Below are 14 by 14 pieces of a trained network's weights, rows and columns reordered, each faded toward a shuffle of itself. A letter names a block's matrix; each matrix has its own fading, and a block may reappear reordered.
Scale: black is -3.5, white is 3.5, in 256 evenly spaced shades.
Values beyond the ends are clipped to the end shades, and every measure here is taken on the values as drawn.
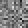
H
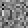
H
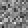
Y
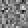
H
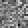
Y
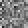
H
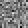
Y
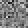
H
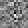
H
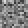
H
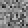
Y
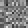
H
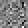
H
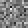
H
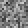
Y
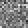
Y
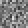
Y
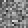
Y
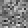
Y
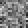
H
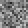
Y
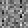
H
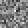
Y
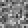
Y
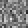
H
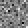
Y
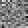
H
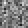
Y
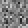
H
